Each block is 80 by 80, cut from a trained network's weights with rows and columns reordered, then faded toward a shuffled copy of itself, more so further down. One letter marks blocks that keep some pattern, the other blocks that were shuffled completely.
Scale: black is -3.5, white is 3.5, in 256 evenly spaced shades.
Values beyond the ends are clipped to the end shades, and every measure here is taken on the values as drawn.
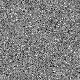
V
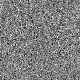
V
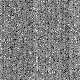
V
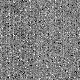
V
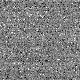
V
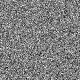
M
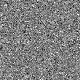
V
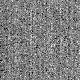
V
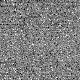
V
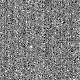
V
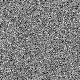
M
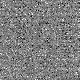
V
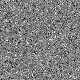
M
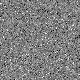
M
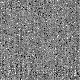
V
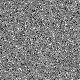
M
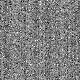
V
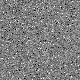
M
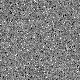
M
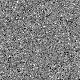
M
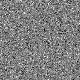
V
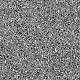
M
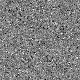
M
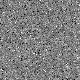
M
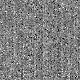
V
